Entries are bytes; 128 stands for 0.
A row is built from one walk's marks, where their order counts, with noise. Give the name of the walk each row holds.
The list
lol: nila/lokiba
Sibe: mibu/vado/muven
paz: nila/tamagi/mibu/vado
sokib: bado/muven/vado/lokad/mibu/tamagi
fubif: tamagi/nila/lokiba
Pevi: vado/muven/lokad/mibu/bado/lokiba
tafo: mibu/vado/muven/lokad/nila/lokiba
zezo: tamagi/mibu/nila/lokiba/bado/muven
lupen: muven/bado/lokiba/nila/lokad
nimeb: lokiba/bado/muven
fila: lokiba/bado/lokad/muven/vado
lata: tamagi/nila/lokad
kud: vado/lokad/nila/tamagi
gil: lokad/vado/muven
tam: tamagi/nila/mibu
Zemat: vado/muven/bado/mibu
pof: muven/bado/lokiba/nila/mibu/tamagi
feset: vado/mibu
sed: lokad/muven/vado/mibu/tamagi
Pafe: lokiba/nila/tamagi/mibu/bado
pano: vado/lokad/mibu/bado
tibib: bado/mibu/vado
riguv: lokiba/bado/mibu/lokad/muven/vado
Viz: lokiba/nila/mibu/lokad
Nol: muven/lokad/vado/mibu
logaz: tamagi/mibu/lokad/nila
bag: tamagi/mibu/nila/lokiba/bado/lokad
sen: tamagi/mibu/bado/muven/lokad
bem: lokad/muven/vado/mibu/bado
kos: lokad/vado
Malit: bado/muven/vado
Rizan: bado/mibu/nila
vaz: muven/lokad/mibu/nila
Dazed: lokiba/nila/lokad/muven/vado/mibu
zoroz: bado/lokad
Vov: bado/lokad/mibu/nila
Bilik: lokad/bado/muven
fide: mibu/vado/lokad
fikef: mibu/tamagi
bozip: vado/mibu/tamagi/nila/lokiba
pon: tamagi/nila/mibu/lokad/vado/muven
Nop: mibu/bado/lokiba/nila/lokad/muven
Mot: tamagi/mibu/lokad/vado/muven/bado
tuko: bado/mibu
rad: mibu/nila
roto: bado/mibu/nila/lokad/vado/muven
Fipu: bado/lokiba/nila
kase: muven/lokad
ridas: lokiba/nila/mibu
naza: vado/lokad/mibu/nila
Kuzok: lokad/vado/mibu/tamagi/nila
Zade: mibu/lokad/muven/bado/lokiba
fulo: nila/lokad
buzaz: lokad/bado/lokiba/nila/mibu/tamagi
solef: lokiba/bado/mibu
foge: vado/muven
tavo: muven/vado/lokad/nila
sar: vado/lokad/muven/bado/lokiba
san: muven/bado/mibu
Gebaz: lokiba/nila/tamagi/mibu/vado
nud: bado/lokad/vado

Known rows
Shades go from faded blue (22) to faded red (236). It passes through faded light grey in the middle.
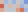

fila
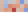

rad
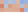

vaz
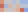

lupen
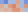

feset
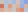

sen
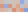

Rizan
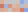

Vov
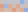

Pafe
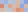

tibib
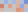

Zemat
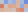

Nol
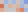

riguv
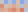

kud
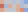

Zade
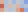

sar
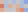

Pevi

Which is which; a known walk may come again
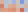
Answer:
lata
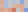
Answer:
fubif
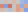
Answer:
tuko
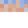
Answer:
sed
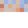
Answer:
roto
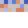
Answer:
foge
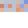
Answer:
san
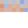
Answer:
buzaz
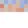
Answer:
sokib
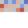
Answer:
gil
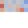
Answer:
sar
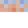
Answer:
Kuzok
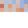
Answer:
sen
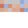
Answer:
Vov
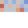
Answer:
fila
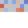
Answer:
Malit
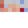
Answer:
fulo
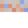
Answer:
Rizan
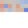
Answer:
solef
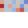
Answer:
Bilik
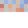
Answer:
Mot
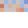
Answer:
riguv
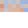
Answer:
zezo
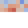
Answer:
tam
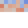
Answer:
Nol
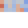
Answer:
nimeb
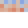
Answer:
kud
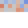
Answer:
Zemat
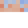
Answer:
vaz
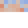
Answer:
Dazed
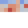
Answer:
fikef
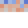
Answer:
Sibe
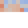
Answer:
tafo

